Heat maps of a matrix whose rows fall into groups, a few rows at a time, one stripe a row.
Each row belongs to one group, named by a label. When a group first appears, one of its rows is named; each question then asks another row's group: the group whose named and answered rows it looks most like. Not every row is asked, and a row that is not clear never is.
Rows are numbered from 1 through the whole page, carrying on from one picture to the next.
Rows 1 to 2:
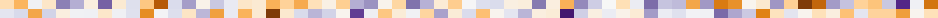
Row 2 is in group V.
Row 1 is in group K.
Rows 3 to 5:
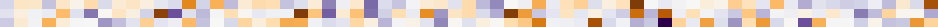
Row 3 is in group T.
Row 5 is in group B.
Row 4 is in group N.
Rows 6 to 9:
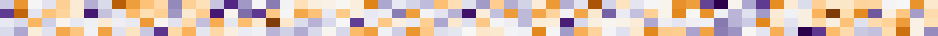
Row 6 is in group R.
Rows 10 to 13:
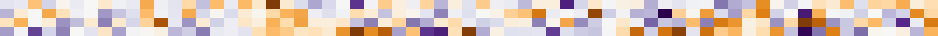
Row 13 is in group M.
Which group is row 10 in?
V
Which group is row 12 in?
K
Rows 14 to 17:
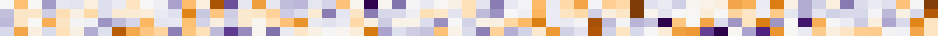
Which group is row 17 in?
R
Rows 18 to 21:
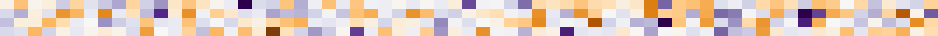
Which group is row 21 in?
V
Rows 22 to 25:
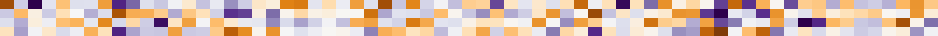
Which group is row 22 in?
M
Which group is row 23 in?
R
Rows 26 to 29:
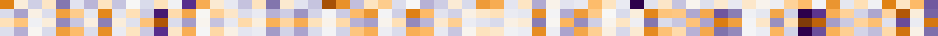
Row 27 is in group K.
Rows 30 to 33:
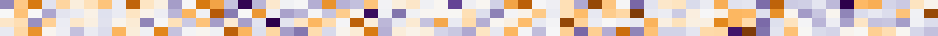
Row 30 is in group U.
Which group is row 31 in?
T
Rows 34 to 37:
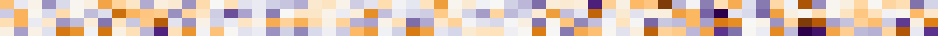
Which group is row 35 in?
R
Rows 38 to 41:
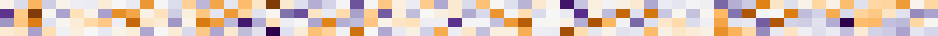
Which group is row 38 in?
V
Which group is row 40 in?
U
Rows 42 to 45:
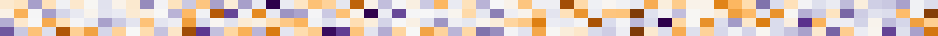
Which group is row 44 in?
B
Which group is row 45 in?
T
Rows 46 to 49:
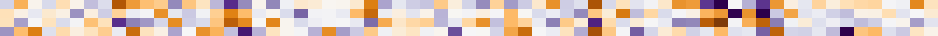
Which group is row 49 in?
U
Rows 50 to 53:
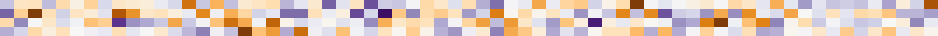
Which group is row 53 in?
N
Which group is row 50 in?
T
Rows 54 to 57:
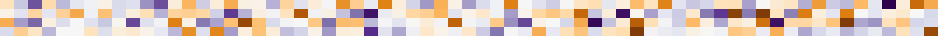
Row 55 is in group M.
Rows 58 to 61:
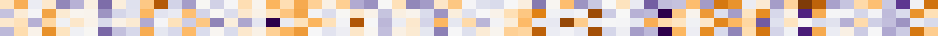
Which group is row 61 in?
B
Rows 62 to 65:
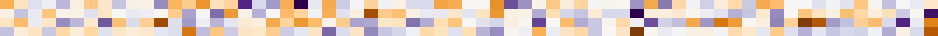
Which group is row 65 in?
T
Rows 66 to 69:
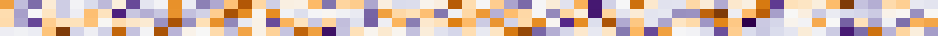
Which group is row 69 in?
N
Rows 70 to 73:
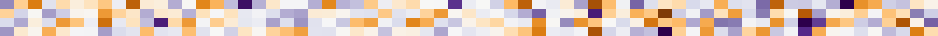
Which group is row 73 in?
B
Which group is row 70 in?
U
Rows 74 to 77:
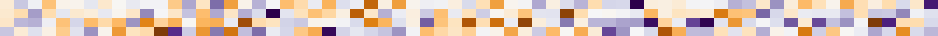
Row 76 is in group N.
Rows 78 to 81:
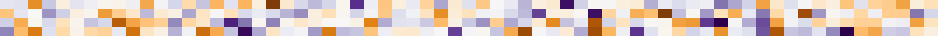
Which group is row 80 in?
R
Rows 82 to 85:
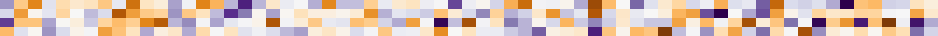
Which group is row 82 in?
U
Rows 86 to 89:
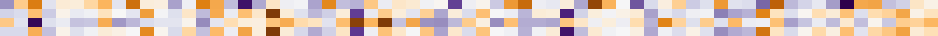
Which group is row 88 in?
M
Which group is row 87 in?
V
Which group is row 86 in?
U
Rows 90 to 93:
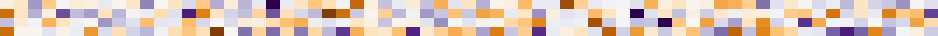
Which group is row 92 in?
B
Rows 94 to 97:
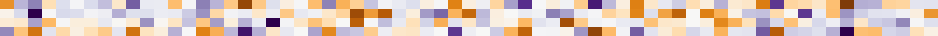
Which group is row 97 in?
U
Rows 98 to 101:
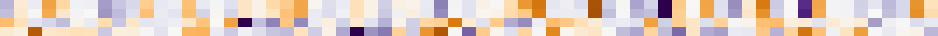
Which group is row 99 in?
B
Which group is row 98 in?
B
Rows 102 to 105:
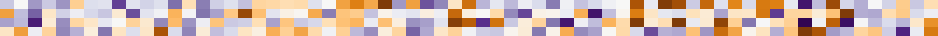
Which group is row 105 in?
K
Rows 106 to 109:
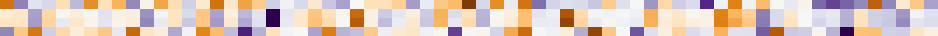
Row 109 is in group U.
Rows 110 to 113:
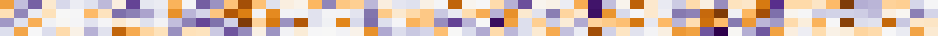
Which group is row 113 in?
R
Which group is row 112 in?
N
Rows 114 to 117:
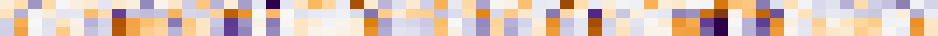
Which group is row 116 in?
R
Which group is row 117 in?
R
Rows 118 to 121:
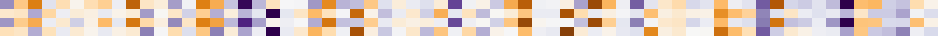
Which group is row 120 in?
U
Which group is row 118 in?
U
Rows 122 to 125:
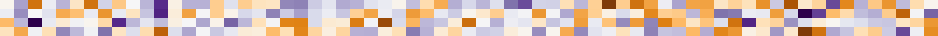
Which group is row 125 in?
K
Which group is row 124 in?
M
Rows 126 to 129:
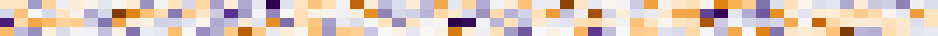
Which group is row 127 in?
R
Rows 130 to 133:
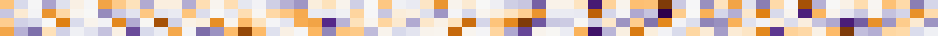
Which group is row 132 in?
N
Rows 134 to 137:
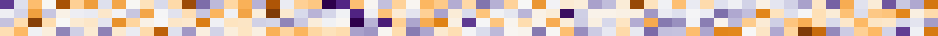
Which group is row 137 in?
K
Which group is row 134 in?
T
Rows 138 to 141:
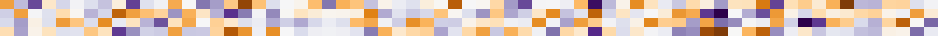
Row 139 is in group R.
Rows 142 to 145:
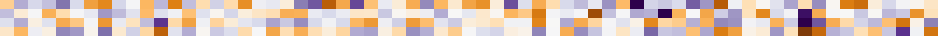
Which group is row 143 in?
B
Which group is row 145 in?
K
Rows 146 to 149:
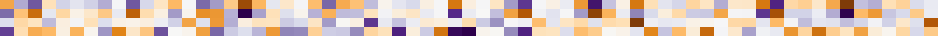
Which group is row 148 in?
T
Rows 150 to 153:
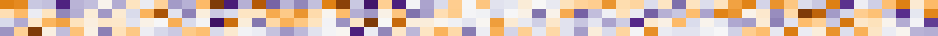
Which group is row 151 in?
K
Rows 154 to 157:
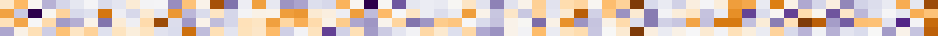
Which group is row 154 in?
T
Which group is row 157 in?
T
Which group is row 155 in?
M
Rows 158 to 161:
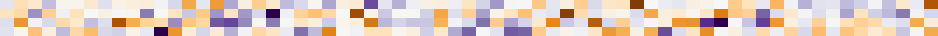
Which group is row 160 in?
R
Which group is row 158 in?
T
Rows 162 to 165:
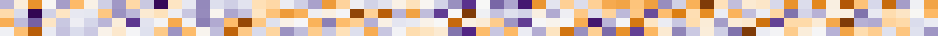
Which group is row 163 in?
M
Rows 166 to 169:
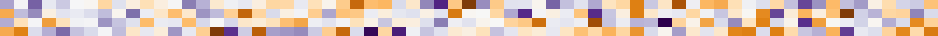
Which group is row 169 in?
T
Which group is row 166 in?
M
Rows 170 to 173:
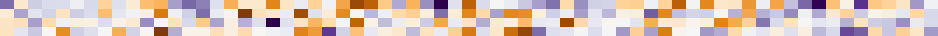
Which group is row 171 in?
N
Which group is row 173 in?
N
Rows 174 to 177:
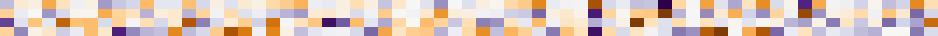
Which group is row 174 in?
B
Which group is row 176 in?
T
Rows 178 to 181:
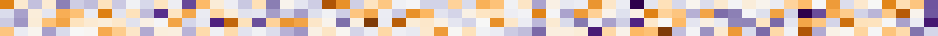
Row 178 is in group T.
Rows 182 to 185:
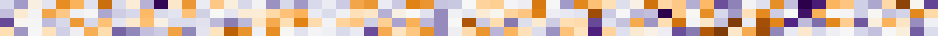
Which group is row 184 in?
M
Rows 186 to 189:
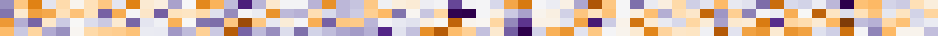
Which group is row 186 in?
U
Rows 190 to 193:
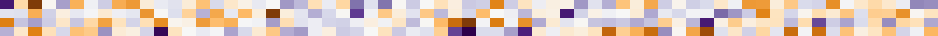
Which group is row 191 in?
V
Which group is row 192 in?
N
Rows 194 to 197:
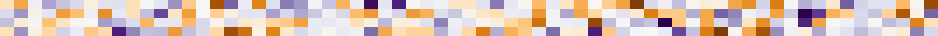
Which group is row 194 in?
T
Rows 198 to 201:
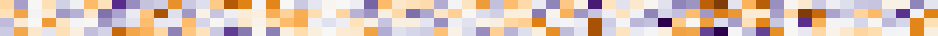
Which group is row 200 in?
B
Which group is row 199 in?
K
